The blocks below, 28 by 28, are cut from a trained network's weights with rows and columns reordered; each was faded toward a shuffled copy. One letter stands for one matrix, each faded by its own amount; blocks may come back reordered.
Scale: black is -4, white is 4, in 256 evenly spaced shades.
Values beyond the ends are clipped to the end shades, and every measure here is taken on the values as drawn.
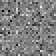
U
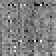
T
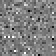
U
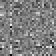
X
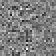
X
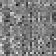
T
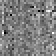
T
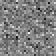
U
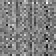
T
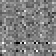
T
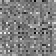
T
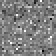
U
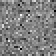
U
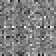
T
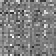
T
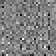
X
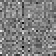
X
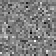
U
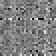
T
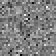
U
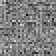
U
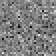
U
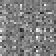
T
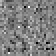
T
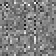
X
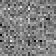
X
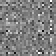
X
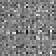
T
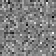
U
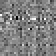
T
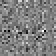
X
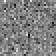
U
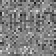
U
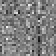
X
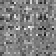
T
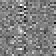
X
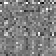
T
